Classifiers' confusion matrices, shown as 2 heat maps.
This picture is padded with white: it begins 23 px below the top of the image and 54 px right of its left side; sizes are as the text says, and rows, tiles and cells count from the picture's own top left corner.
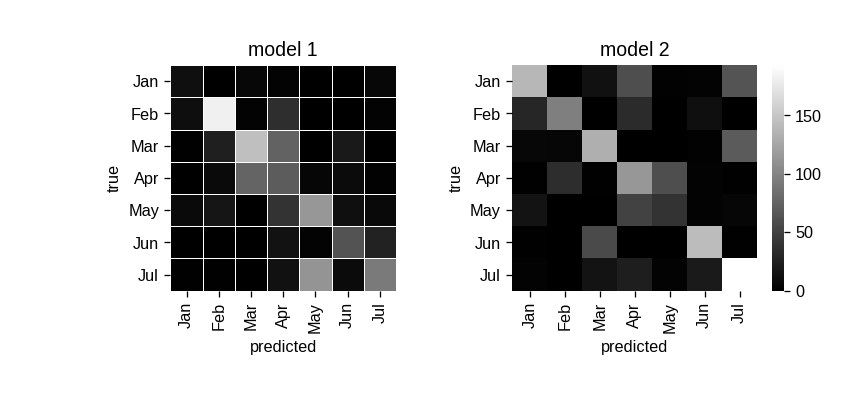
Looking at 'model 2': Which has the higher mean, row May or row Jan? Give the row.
Jan
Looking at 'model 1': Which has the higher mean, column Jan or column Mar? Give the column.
Mar
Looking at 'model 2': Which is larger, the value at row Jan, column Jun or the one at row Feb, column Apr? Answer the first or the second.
the second
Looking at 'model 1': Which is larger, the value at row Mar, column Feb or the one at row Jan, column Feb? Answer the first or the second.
the first
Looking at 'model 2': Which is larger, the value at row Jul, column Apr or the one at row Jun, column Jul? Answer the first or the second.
the first
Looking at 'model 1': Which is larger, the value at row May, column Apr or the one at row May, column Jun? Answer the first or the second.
the first
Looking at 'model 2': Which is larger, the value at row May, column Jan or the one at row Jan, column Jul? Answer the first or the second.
the second
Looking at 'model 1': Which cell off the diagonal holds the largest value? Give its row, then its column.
Jul, May
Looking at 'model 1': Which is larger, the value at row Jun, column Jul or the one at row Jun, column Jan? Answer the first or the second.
the first
